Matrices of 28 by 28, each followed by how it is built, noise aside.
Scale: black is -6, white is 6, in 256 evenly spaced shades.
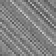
Toeplitz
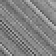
Toeplitz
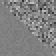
upper triangular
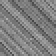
Toeplitz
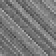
Toeplitz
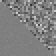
upper triangular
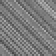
Toeplitz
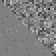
upper triangular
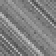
Toeplitz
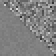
upper triangular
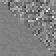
upper triangular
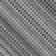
Toeplitz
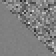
upper triangular
